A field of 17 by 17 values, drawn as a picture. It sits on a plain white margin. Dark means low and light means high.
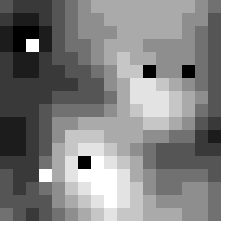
Overall the values sit about 50% of the way up the scale. The ninth with the lowest average is the top left. No regular stripes run through it. The bottom middle is the ninth with the highest average. Five lone cells stand out: two far higher and three far lower than their neighbours.
